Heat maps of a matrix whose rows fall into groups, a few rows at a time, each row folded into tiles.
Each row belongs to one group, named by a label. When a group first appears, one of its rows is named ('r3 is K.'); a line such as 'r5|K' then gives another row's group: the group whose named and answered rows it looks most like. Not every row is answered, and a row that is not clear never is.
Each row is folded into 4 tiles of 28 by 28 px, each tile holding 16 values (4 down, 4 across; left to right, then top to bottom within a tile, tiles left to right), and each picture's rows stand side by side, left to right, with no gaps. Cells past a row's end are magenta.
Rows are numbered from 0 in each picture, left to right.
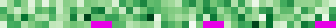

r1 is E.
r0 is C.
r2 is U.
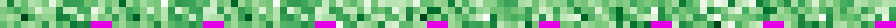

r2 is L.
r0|L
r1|L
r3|C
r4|U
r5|L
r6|C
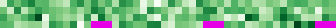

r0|E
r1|C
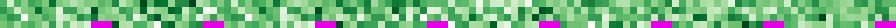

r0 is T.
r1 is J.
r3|J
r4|C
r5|E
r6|L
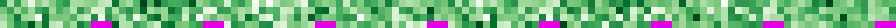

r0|U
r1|J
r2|C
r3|T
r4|U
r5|J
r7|J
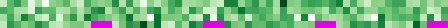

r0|C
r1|U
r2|J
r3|U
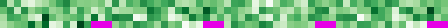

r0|U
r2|C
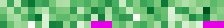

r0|E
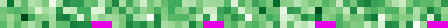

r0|L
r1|U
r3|E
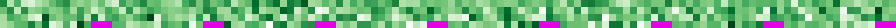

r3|T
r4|L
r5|E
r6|L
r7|T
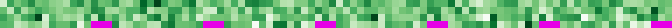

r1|J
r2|E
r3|E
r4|U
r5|T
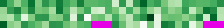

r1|E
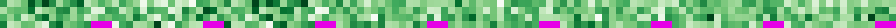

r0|J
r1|C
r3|U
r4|L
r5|U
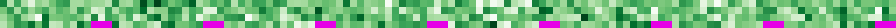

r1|J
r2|T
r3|L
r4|C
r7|L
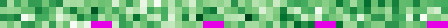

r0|T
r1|C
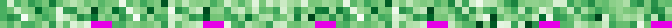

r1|T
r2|C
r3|T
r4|U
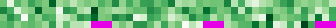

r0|T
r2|U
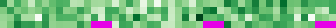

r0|U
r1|C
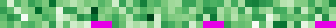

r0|T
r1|E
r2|E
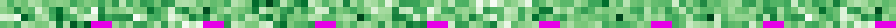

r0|L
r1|T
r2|J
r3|L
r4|C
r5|J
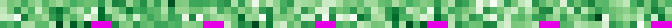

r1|J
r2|U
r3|L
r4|C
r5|E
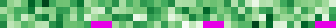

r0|J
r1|T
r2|U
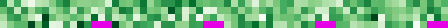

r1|J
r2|U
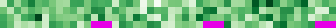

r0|E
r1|C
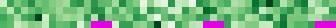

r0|E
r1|C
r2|J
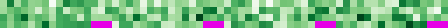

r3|L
